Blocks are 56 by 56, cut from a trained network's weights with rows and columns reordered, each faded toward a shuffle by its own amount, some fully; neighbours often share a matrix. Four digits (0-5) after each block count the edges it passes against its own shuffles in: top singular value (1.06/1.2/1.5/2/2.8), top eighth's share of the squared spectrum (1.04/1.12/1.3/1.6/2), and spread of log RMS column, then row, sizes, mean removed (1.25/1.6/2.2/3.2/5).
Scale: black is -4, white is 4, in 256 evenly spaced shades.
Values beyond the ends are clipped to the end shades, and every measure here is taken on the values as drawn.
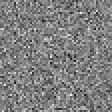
2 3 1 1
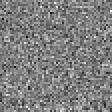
2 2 0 1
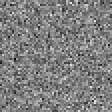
1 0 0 0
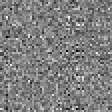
3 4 2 2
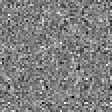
3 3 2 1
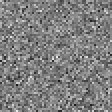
2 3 0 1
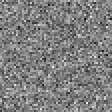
0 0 0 0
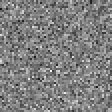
0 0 0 0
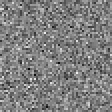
1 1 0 0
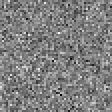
0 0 0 0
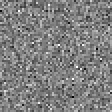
0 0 0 0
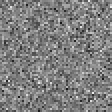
0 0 0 0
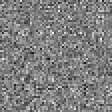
3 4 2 1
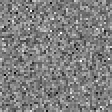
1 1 0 0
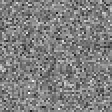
0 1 0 0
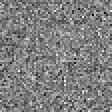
0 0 0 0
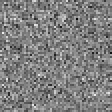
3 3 1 2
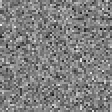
1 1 0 0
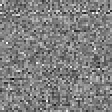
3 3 0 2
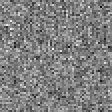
2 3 0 1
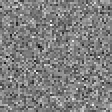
1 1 0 0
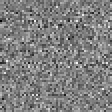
3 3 0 2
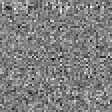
3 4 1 2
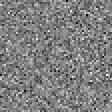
1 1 0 0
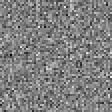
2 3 0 1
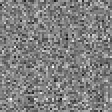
3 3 0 2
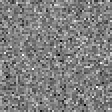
1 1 0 0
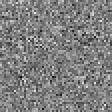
2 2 0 1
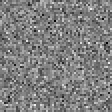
1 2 0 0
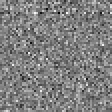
2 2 0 1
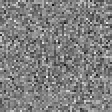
2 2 0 1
